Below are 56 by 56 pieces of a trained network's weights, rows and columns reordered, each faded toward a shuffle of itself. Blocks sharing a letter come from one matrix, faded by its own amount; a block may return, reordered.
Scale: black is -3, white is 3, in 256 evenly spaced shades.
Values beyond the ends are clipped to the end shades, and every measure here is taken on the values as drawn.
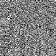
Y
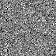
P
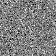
P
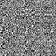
Y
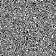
P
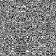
Y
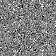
P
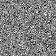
P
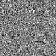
Y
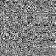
Y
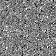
P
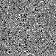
P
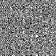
Y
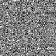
Y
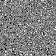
P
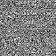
Y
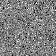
P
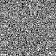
Y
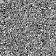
P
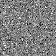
P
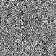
Y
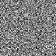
Y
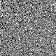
P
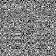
Y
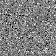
P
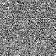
Y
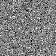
P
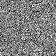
P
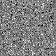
P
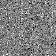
P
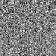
Y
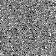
P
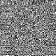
Y
